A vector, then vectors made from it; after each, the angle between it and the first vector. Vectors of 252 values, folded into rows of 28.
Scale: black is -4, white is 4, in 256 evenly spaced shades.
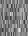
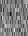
partly opposed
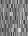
nearly parallel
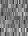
partly aligned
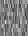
partly aligned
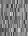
nearly parallel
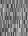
nearly parallel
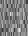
nearly parallel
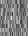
partly opposed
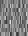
orthogonal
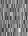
nearly parallel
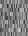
nearly parallel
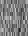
nearly opposite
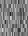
nearly opposite
